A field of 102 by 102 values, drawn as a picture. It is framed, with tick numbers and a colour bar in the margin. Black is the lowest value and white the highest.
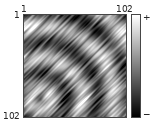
Seam: none. Mirror symmetry: none. Ninth with the lowest average: top middle. Rings: centred on the bottom left. Slope: none. Average level on the scale: 50%.
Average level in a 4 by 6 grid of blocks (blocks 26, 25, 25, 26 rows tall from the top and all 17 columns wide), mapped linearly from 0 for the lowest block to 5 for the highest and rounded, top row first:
5 3 2 1 1 5 / 3 3 1 2 5 2 / 2 2 3 3 2 4 / 5 5 0 5 1 4
